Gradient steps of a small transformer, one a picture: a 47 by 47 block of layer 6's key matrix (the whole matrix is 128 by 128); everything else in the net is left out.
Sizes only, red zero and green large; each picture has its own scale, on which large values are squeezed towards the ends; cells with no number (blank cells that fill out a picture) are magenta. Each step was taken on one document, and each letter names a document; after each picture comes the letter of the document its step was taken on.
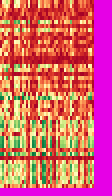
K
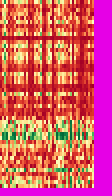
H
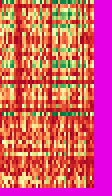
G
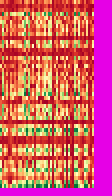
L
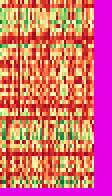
H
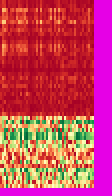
H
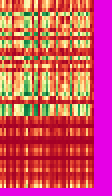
L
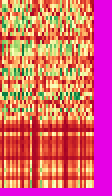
K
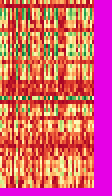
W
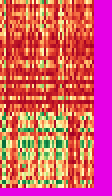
G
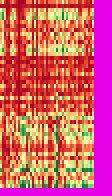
W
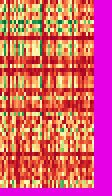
H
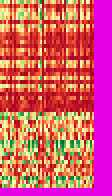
G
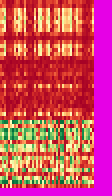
H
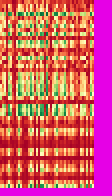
L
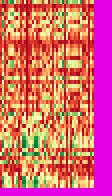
G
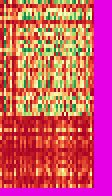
W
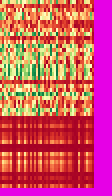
K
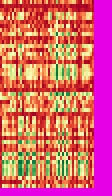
K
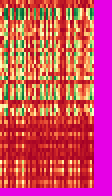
W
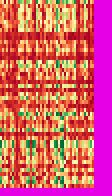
G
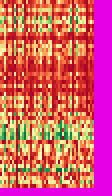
H
